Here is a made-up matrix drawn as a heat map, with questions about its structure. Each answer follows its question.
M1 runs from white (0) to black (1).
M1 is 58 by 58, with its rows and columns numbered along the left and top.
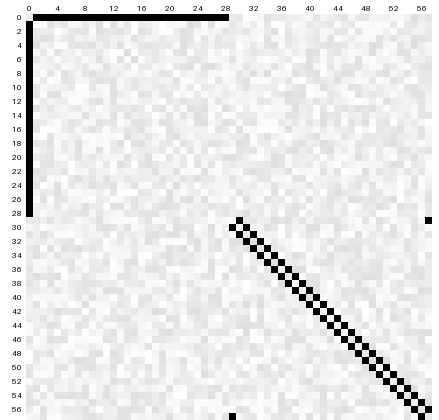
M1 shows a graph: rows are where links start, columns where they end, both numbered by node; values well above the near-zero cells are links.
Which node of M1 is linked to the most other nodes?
node 0
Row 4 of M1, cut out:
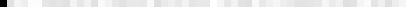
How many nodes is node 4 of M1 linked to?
1
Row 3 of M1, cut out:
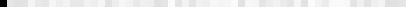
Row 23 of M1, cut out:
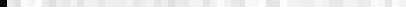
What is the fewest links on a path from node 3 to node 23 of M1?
2
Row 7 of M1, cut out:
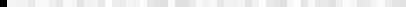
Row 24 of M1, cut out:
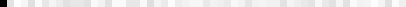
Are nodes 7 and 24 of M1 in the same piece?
yes
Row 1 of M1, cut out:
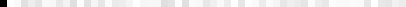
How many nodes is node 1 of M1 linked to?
1
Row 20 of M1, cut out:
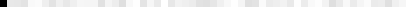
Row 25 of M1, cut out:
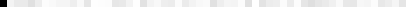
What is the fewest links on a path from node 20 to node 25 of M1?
2
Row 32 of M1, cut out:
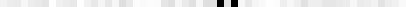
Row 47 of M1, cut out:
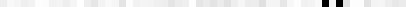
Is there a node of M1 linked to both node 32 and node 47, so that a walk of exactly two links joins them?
no
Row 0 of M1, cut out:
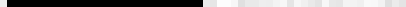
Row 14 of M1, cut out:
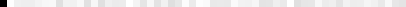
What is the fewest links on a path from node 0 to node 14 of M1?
1
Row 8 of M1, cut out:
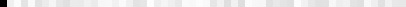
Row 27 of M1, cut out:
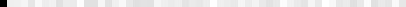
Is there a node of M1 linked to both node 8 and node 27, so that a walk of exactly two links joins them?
yes
